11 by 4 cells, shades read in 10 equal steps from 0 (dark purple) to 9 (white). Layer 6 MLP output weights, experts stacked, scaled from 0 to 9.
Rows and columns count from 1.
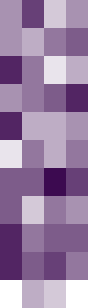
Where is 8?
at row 3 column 3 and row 6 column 1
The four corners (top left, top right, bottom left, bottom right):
5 5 9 9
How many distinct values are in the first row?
3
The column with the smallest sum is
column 1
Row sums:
19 18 19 13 18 22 8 19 11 10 31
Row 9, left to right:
1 4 3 3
